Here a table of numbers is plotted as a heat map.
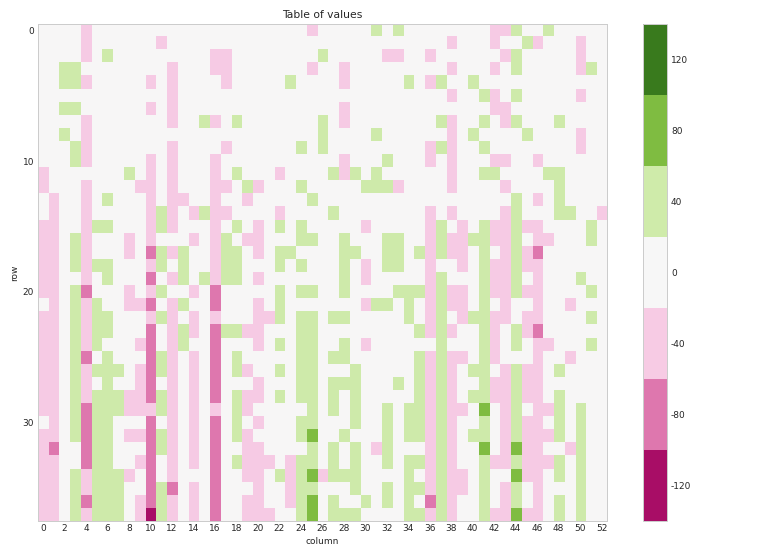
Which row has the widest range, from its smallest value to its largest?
37
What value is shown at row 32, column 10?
-80
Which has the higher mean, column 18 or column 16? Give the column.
18
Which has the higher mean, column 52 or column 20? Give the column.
52
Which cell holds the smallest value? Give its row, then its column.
37, 10
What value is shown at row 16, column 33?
40
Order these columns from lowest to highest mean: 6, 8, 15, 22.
8, 15, 22, 6
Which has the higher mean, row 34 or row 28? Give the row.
34
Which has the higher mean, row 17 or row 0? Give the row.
0
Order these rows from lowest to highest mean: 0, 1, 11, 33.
33, 1, 0, 11
